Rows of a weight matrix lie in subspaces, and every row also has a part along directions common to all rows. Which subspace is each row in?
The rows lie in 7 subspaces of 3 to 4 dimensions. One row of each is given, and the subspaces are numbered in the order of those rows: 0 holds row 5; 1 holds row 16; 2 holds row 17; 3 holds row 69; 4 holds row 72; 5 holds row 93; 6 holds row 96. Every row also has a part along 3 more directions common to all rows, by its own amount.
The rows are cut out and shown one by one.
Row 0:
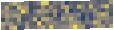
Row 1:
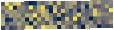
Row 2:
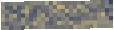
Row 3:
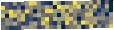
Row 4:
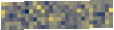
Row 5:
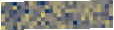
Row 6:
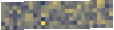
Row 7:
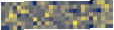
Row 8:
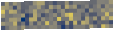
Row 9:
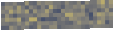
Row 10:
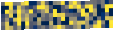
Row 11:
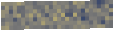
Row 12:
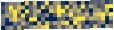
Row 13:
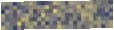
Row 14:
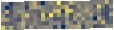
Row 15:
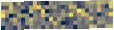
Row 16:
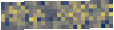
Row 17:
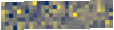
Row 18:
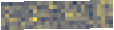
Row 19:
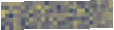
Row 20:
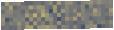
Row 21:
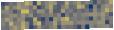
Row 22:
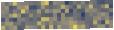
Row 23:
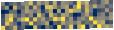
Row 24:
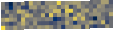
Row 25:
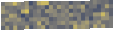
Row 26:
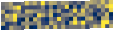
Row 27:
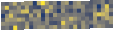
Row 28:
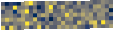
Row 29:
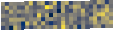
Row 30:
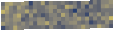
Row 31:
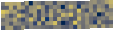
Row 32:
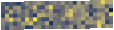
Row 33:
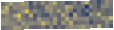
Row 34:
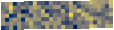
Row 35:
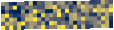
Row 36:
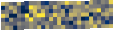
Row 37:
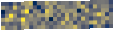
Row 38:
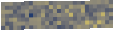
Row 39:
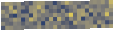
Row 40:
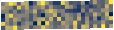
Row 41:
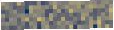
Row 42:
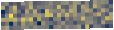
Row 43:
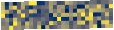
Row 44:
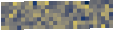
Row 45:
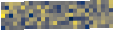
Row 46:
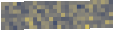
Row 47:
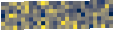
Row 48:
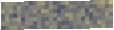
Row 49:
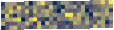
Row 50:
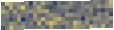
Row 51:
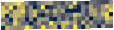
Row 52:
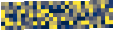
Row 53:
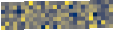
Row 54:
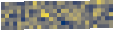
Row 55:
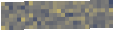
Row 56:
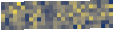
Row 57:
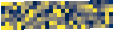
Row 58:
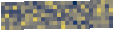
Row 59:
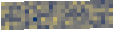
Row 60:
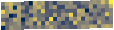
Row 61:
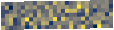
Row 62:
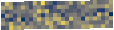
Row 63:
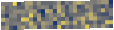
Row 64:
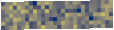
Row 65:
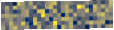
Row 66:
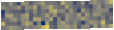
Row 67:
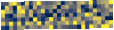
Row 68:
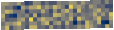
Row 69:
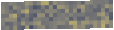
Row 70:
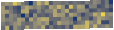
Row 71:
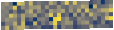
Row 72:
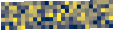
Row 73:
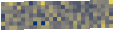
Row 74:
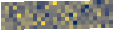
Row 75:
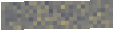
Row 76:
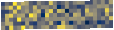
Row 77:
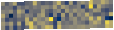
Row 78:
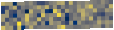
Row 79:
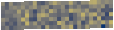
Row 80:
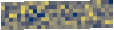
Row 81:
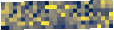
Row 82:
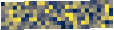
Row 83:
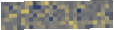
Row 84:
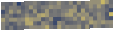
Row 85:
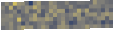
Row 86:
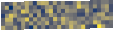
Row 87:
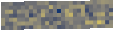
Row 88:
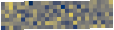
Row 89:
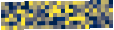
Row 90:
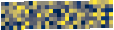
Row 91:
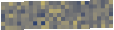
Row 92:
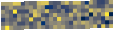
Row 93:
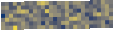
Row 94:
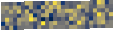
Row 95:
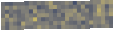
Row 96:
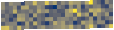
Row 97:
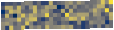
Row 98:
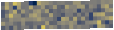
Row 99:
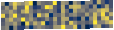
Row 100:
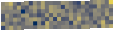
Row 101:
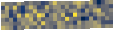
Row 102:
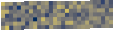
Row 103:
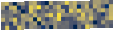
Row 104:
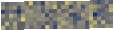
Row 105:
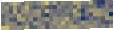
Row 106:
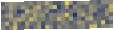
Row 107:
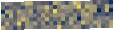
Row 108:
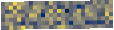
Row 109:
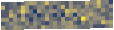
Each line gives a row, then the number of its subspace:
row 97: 3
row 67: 4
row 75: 5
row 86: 2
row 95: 0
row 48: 1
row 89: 5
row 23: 2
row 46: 4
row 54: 2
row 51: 2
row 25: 3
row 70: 3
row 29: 5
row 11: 6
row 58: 0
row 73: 1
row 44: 6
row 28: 2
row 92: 6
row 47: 1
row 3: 0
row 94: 1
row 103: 4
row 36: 6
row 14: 5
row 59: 3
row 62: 5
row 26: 3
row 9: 1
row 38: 3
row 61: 2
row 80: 6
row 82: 0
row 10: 0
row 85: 3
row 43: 2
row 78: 0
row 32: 2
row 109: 6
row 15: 5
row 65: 4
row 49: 2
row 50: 5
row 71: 4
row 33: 6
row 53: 2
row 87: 3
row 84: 4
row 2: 3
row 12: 1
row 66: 1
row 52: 1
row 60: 4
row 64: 2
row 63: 4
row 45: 5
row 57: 0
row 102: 3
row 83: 3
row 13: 0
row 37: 4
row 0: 4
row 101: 6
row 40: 1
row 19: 5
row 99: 5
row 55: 5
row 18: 0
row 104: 2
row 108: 3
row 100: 1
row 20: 2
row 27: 5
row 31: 5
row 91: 1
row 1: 2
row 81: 6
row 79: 0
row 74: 6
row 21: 4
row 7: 6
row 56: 1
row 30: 6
